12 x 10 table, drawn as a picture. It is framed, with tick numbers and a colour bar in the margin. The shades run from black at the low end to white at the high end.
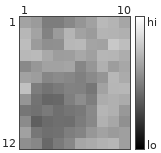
On average the colour sits 60% of the way up the scale. The ninth with the highest average is the top right. There are no regular stripes. Neither half mirrors the other. The bottom left is the ninth with the lowest average.
